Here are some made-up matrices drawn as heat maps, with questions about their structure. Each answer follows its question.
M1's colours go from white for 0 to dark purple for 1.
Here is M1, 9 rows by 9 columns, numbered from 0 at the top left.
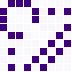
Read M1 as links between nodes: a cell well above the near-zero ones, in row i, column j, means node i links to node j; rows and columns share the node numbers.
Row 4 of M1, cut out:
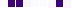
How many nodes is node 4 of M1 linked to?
3
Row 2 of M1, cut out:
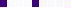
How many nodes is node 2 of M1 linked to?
2
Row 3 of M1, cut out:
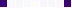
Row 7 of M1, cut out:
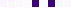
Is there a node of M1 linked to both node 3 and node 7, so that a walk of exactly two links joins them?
no
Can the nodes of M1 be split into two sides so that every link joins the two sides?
yes
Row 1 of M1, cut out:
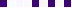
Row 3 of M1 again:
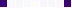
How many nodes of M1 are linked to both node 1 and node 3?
2
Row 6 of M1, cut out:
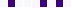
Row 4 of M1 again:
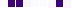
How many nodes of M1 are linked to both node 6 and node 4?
2
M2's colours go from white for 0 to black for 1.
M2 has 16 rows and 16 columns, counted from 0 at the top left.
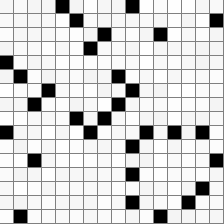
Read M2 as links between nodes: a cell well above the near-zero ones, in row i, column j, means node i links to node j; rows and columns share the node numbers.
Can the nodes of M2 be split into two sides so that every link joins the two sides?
no
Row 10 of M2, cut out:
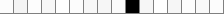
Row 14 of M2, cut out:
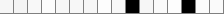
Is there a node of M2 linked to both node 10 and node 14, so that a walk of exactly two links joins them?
yes
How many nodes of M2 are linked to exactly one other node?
5
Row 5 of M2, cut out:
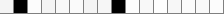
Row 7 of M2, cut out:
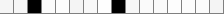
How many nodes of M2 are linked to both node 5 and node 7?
1
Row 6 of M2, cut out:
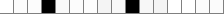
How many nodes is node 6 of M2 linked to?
2
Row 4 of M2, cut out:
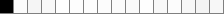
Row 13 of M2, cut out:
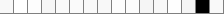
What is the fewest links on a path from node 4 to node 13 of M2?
4
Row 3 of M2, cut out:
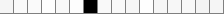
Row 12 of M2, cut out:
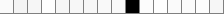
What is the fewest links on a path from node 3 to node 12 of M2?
3
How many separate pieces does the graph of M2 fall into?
2
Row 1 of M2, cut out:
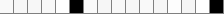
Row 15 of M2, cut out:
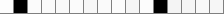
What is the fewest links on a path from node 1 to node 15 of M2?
1
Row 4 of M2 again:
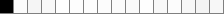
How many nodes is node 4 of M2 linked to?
1
